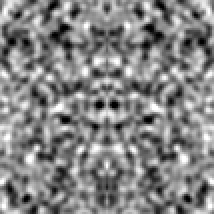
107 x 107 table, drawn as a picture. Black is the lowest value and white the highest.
No overall slope runs across the table. No seam splits the table. No row or column stands out. The histogram is bell-shaped. It is mirror symmetric from left to right. The texture is blotchy. On average the colour sits 50% of the way up the scale.
